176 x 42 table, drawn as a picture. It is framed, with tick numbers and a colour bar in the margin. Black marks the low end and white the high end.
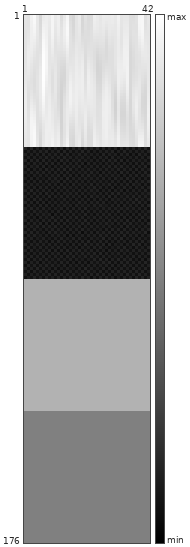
It is made of 4 by 1 panels. Panel 1,1: very high, streaked downward, faint in contrast. Panel 2,1: very low, checkered, faint in contrast. Panel 3,1: high, flat. Panel 4,1: middling, flat.
